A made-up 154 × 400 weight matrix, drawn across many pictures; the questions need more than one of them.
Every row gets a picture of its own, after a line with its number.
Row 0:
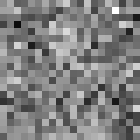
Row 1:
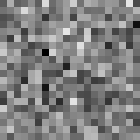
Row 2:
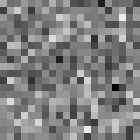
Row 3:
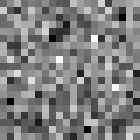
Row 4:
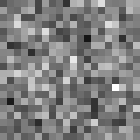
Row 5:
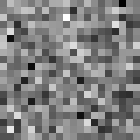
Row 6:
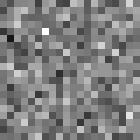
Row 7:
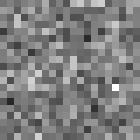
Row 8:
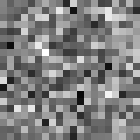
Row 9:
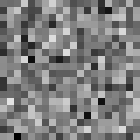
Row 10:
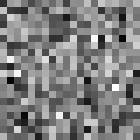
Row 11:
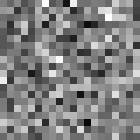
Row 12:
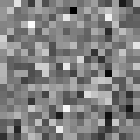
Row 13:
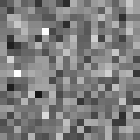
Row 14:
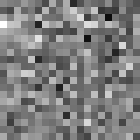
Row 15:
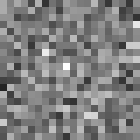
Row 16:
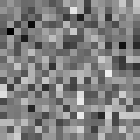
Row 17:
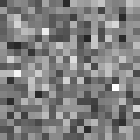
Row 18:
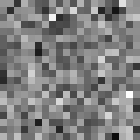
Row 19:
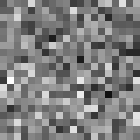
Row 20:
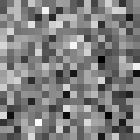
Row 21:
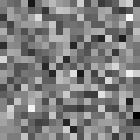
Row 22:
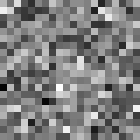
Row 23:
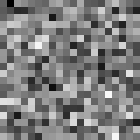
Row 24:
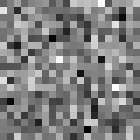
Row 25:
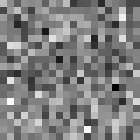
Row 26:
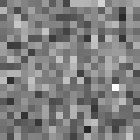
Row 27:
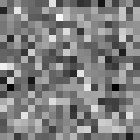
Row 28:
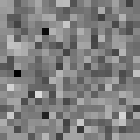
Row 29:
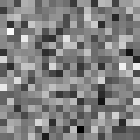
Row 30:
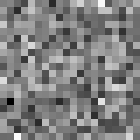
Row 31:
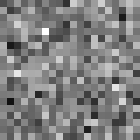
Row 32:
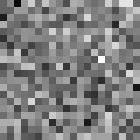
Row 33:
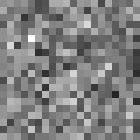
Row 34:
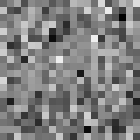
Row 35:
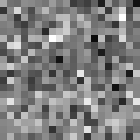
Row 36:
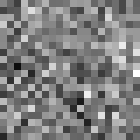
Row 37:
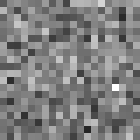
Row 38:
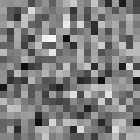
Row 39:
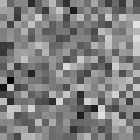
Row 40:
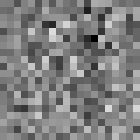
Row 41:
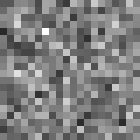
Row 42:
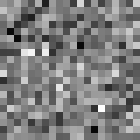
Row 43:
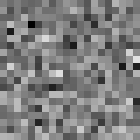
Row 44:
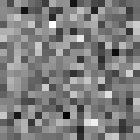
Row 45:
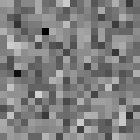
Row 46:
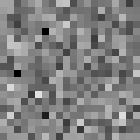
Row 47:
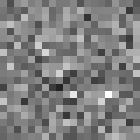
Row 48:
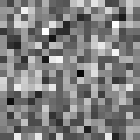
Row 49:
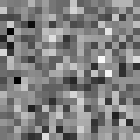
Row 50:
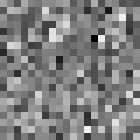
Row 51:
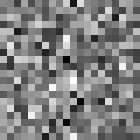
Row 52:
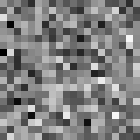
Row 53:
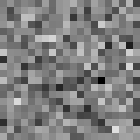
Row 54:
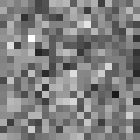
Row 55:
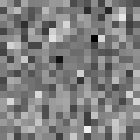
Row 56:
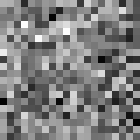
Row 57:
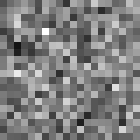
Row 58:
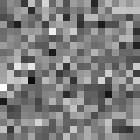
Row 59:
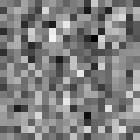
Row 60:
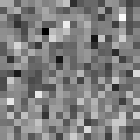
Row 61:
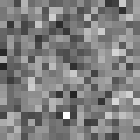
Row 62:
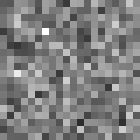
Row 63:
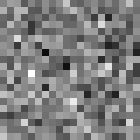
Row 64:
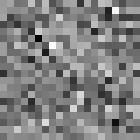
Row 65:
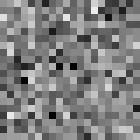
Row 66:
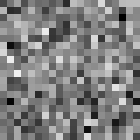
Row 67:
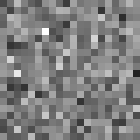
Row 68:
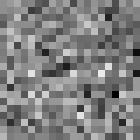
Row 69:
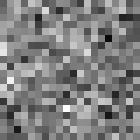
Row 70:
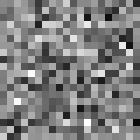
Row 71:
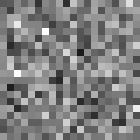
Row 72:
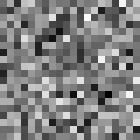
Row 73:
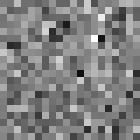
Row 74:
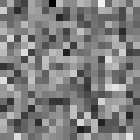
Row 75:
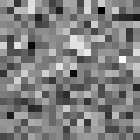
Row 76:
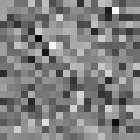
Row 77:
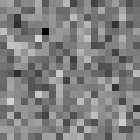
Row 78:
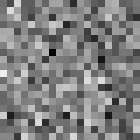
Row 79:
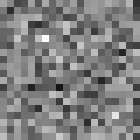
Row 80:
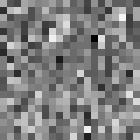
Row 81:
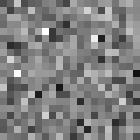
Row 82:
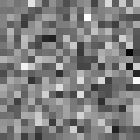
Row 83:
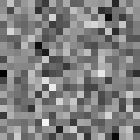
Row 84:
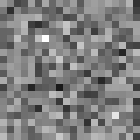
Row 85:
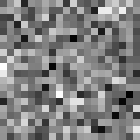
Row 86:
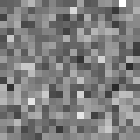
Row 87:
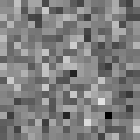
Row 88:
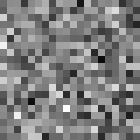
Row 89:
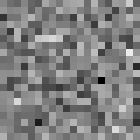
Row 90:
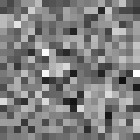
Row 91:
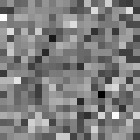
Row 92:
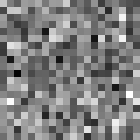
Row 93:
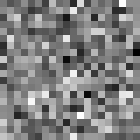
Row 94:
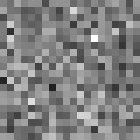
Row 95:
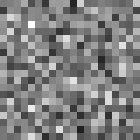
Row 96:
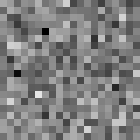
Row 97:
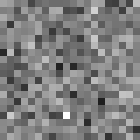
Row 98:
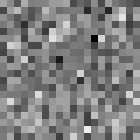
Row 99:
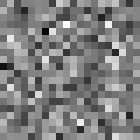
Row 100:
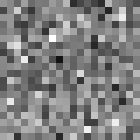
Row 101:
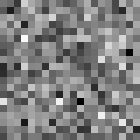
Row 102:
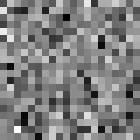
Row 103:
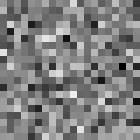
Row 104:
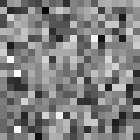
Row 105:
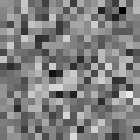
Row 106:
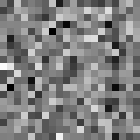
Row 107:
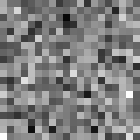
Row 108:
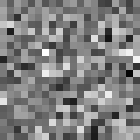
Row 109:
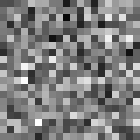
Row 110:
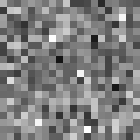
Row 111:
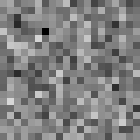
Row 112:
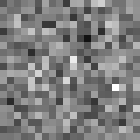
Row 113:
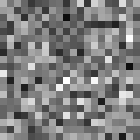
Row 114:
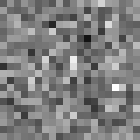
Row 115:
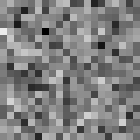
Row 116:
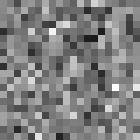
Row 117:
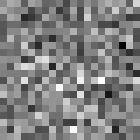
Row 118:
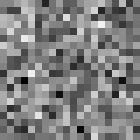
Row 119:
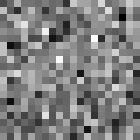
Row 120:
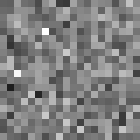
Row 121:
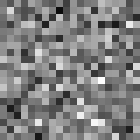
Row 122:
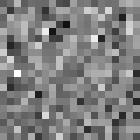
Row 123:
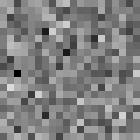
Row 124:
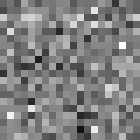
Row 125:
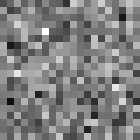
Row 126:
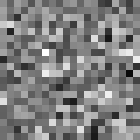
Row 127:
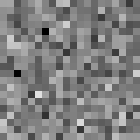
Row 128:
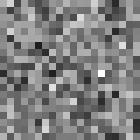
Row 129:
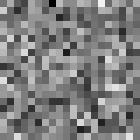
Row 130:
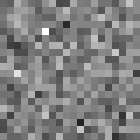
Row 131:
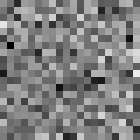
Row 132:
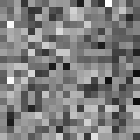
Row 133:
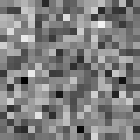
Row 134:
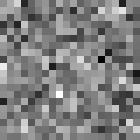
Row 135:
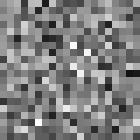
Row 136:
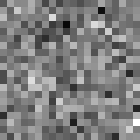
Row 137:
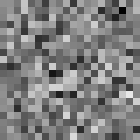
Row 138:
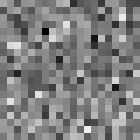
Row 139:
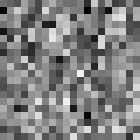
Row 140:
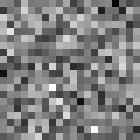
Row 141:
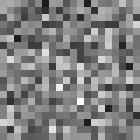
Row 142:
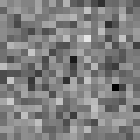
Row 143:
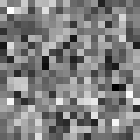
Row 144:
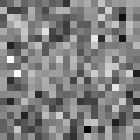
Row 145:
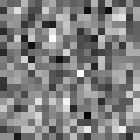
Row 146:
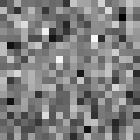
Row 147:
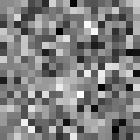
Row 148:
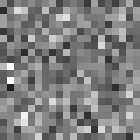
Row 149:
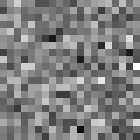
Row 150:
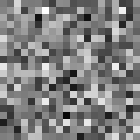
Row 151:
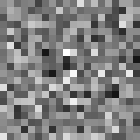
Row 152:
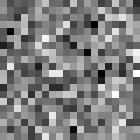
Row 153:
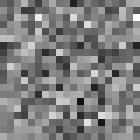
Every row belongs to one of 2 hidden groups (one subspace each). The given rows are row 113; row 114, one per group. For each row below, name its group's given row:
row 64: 113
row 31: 114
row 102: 114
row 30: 114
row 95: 113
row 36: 113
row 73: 114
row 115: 114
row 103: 113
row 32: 113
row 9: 114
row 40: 114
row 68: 113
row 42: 113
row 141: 113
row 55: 114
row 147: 113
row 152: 113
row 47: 113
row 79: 113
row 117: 113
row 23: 113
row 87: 113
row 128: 113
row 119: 114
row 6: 114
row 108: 113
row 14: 113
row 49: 113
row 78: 113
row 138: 114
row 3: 114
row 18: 113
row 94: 113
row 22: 113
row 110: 114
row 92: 114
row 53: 113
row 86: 113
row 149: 113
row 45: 114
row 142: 114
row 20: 113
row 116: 114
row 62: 114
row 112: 114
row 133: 113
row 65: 113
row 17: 114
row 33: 113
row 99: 114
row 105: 113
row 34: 114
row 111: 114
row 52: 113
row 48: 114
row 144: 114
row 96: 114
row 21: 113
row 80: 114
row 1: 113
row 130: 114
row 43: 113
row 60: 114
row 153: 113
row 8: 113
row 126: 113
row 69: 113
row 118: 113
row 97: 113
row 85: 113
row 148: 114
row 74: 114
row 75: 113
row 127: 114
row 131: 113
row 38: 113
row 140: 113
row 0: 113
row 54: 113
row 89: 113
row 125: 114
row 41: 114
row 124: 113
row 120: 114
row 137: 113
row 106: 114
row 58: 113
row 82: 113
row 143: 114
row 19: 113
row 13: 114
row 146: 114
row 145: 114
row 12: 113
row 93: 113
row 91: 113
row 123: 114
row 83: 113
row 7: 114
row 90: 113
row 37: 114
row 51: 113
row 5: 113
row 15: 113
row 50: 114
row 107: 113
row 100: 114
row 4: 114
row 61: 113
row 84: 113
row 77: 114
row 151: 113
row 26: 114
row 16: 113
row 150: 113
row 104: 114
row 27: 114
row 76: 113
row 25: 114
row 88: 113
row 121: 113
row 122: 114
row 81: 114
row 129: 114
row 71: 114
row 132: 113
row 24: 114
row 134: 113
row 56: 113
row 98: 114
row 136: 113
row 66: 114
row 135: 113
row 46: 114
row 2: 114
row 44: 113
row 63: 113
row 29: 113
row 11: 113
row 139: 114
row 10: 114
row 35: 114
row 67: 114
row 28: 114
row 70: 113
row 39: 113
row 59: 114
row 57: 114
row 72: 113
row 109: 113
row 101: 113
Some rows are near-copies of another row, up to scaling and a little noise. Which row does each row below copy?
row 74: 129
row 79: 84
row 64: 76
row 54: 33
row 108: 126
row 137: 105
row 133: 118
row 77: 111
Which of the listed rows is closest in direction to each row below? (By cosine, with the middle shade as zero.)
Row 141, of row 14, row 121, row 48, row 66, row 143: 121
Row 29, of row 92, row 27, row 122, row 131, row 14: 14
